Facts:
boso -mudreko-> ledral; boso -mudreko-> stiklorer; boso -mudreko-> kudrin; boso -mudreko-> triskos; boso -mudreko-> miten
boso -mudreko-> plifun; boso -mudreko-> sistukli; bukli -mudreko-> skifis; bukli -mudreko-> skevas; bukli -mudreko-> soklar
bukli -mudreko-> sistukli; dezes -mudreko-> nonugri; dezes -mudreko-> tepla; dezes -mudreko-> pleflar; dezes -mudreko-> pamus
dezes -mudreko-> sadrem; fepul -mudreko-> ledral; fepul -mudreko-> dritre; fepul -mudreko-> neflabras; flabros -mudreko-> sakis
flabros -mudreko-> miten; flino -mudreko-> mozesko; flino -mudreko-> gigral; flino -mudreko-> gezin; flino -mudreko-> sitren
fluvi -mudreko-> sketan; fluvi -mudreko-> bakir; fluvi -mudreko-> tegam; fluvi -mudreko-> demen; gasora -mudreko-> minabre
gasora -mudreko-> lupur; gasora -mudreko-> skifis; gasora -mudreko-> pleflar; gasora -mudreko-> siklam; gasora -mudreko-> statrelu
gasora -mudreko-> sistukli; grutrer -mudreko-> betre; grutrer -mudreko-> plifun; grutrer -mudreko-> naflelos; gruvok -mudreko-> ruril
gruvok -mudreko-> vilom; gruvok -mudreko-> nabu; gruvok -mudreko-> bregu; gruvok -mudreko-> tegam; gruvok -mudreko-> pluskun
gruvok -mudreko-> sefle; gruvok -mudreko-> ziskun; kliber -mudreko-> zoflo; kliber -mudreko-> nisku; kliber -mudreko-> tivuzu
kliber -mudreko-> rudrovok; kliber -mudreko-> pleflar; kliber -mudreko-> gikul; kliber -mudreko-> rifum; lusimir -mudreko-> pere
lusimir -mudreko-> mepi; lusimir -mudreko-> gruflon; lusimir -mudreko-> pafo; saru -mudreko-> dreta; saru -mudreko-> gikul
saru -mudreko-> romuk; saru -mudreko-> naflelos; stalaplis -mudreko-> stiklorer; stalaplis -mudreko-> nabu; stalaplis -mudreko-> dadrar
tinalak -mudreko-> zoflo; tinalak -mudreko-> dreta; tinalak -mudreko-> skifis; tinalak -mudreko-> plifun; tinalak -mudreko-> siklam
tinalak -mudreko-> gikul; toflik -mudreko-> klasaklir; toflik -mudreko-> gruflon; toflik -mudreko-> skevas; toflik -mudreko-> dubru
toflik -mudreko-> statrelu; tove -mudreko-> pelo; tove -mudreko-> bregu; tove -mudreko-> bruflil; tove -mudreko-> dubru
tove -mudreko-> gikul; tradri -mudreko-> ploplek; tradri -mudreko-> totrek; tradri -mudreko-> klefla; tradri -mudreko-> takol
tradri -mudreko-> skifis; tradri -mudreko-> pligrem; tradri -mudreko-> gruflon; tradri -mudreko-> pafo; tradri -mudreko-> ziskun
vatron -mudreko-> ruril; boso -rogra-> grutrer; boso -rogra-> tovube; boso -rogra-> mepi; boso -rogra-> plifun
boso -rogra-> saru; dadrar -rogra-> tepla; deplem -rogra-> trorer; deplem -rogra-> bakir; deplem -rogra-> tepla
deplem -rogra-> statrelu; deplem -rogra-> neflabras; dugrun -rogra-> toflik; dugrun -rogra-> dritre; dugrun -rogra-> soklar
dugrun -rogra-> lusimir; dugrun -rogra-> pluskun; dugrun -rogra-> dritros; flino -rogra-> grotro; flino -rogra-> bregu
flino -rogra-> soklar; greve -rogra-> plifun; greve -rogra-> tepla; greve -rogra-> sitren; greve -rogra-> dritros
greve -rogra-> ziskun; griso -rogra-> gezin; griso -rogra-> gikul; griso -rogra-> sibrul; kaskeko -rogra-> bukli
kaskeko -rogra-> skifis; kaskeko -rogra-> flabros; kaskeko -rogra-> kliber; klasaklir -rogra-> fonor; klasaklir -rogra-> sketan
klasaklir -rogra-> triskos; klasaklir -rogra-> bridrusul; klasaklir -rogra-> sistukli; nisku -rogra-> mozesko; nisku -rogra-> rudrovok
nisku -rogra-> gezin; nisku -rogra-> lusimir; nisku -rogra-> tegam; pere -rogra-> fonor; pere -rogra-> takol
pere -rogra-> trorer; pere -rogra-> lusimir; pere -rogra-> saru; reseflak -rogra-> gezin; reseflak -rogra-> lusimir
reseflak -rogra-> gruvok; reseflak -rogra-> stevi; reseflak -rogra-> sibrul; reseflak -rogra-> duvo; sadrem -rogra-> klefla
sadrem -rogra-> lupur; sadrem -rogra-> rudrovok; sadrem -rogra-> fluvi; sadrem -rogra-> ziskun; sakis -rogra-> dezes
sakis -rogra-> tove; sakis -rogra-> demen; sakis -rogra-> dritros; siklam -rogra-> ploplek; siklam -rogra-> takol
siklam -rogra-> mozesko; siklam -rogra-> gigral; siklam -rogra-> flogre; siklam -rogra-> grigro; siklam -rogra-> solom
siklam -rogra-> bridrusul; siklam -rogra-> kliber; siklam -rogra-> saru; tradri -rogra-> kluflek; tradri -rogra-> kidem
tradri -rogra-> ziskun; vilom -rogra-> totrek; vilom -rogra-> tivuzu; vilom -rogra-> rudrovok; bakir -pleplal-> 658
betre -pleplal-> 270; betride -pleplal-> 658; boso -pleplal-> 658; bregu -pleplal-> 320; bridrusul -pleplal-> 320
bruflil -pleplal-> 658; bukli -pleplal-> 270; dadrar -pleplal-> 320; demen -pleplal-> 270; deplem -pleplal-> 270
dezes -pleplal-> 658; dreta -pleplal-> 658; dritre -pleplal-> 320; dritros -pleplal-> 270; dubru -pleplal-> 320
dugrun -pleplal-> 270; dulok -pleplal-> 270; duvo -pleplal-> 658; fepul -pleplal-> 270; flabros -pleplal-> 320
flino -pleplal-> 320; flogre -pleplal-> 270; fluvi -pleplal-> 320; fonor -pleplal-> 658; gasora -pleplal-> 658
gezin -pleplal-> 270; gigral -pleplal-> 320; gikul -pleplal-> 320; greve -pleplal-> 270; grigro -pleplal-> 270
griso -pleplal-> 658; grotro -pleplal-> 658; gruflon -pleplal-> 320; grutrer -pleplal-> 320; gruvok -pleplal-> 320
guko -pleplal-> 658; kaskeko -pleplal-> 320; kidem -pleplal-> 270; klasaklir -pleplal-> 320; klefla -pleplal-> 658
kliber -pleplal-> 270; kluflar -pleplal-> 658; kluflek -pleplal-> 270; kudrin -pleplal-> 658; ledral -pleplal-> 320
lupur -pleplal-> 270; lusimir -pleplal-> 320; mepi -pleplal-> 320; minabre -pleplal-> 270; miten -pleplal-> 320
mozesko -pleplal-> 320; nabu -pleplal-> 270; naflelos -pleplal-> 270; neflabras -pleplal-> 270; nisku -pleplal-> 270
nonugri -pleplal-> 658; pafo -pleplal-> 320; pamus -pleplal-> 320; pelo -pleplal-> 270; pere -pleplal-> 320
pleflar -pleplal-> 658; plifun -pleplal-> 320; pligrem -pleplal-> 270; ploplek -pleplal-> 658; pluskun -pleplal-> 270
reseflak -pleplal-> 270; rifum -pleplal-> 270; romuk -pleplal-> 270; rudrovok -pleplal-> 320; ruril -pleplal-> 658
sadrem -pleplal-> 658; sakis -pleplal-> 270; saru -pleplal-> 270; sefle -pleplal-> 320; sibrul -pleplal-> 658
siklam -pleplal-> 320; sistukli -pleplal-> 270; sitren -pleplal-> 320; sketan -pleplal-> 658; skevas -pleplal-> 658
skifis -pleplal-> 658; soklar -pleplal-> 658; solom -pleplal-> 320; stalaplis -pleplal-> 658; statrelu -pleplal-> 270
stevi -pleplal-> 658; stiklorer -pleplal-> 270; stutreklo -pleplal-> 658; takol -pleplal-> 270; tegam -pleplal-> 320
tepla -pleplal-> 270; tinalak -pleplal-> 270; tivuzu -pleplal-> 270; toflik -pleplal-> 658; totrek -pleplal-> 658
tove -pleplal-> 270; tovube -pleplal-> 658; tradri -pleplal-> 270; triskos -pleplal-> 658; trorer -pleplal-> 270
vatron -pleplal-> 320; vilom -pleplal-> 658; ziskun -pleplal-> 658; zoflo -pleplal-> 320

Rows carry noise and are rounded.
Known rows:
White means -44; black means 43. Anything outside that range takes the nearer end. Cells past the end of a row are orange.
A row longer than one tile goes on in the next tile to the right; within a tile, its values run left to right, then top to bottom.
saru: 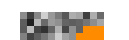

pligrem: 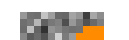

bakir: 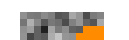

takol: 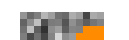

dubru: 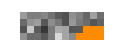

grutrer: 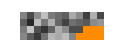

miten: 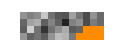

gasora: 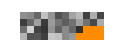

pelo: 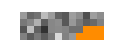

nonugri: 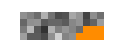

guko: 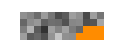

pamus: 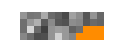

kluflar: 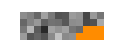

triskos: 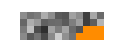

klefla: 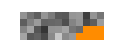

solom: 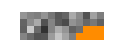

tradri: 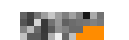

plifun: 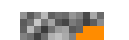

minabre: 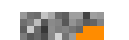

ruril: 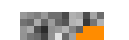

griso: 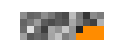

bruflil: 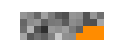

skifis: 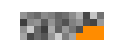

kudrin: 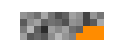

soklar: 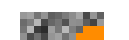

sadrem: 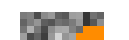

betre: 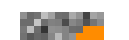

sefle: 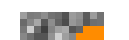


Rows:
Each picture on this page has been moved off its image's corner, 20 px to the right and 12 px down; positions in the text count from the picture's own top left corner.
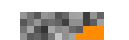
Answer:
totrek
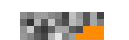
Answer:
vatron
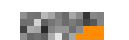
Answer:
greve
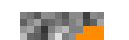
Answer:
ziskun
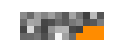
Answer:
klasaklir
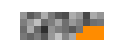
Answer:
neflabras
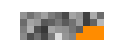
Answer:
fonor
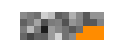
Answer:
demen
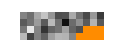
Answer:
flabros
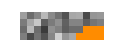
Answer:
trorer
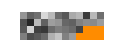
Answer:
tinalak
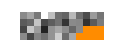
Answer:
sakis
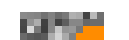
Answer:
siklam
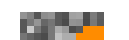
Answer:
rudrovok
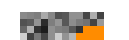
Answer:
toflik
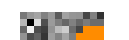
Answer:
flino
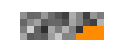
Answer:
sibrul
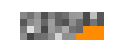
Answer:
kaskeko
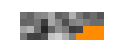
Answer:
fluvi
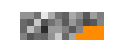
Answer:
dritros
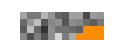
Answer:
statrelu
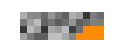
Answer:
dadrar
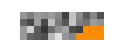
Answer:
gruvok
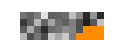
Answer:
boso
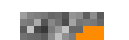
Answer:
bregu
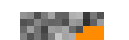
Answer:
vilom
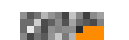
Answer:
reseflak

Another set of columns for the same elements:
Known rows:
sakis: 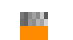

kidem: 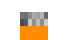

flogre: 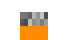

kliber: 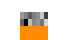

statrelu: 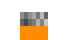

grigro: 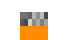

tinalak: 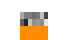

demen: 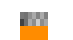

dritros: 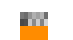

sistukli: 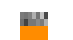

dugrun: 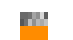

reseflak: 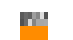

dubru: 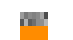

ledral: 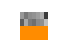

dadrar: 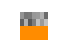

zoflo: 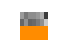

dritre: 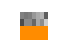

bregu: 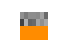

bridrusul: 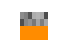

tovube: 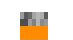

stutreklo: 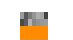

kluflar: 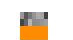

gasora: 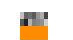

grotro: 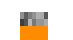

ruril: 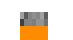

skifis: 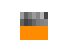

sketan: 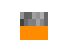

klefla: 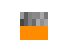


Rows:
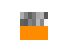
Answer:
grutrer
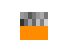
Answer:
lusimir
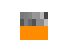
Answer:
gikul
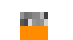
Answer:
fepul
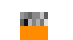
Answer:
saru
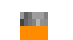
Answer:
bakir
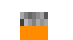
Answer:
vatron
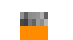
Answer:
soklar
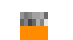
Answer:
plifun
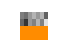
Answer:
tepla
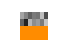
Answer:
bukli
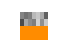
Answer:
sitren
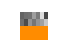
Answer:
nisku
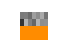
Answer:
tegam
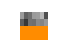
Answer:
triskos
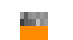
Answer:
ziskun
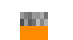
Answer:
mepi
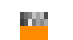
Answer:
gezin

